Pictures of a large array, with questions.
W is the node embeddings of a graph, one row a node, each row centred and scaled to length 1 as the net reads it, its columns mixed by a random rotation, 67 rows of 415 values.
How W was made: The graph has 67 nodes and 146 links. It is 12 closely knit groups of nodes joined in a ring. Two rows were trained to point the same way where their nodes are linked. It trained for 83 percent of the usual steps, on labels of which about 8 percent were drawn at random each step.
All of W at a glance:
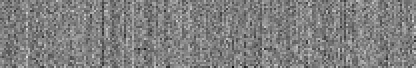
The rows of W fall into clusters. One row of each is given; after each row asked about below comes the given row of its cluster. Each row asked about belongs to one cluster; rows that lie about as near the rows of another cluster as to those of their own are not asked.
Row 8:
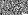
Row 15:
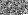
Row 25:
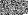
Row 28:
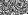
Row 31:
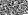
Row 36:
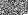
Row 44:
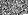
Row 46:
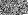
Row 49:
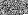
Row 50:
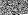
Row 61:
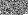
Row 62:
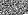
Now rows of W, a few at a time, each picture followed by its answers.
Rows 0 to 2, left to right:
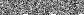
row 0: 36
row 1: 15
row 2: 8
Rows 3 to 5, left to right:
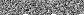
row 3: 62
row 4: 49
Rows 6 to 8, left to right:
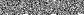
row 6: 50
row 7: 25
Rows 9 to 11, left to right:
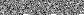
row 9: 49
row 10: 31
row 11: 31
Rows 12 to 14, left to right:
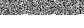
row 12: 36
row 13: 28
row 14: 50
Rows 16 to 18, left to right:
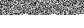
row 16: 44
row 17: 15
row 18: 50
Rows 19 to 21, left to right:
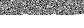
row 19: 15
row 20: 50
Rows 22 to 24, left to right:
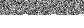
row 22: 25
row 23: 15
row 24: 31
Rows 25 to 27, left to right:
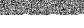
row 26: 46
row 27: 61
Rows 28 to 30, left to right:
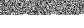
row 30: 61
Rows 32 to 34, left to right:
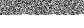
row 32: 8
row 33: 31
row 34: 31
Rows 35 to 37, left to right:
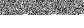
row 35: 36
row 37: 46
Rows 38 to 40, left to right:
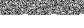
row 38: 61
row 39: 15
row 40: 49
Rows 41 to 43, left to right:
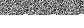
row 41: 62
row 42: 62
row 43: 28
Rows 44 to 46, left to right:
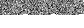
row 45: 28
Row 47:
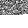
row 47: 44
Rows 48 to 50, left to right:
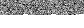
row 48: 49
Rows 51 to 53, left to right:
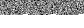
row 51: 61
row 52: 50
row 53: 36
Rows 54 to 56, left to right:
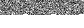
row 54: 28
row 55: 36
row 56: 25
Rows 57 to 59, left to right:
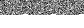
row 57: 28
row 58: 25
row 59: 62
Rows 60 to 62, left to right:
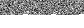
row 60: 31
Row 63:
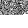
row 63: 8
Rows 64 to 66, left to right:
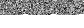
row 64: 44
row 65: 25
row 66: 46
